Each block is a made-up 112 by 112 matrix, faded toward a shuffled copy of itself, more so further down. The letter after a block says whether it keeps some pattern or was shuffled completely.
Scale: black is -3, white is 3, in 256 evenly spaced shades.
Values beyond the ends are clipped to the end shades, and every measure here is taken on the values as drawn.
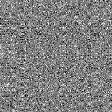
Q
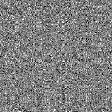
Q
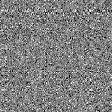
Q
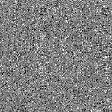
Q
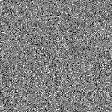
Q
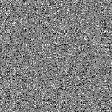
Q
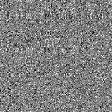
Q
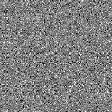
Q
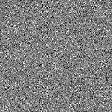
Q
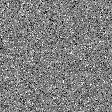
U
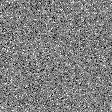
U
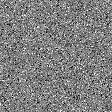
U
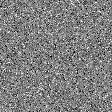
U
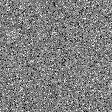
U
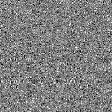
Q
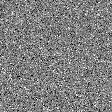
U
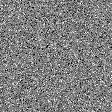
U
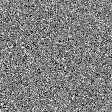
U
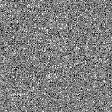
Q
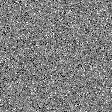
U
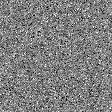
U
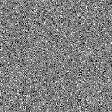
Q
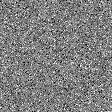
U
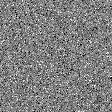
U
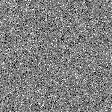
U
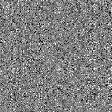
Q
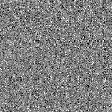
Q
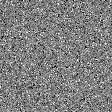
U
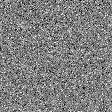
U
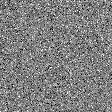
U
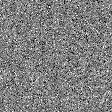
U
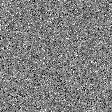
U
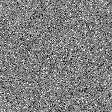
U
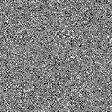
Q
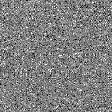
Q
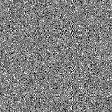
Q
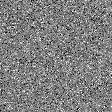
U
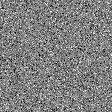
U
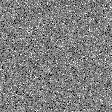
U
